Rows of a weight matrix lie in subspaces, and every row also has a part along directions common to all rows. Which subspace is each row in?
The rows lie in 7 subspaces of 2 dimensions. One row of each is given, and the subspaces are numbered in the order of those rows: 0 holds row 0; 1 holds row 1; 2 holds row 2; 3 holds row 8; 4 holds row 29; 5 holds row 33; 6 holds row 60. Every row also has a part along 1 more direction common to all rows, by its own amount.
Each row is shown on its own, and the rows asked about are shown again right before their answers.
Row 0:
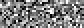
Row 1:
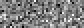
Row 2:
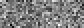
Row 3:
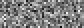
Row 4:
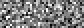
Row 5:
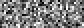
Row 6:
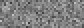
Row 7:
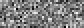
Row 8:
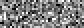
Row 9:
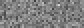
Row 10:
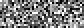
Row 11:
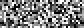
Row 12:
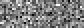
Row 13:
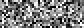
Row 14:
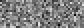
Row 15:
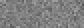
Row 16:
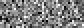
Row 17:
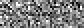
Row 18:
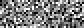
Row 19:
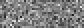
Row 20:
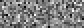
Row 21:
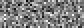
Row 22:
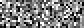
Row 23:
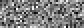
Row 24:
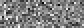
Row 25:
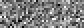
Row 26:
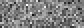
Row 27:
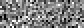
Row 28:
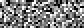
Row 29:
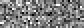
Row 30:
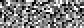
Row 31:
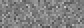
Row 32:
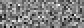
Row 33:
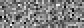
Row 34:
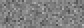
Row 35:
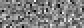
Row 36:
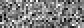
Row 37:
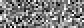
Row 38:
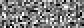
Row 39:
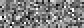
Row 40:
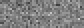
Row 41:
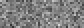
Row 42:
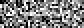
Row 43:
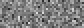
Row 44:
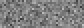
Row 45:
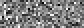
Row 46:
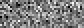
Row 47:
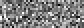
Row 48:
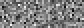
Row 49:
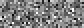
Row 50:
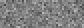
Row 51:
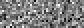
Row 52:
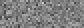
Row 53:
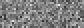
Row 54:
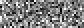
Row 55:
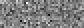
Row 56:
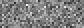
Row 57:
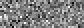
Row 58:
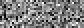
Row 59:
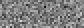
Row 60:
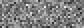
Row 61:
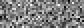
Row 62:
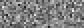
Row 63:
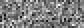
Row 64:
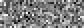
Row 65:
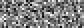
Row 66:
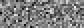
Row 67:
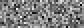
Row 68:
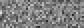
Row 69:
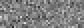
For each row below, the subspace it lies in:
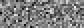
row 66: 0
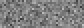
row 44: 2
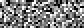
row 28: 0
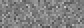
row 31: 6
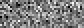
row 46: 4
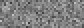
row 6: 5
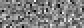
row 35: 1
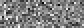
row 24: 1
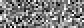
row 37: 3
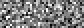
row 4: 1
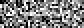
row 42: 4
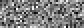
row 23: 3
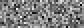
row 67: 3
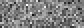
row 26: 6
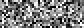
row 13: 6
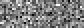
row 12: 4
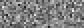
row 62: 5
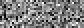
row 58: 1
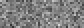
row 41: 2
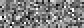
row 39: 5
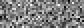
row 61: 6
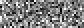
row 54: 4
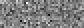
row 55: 4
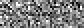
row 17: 4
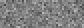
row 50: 2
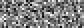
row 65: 0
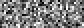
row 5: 1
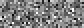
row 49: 5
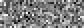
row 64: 5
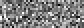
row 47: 1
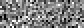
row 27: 4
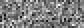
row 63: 6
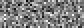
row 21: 0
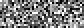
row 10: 3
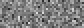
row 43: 5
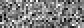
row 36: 6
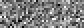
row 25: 0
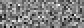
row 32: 2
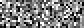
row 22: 2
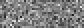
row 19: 2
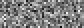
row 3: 0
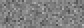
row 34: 2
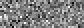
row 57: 4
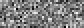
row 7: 3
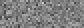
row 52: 1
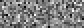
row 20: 5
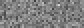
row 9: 1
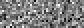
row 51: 1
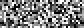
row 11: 3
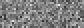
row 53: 3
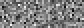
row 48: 5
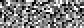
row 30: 0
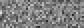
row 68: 0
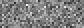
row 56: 6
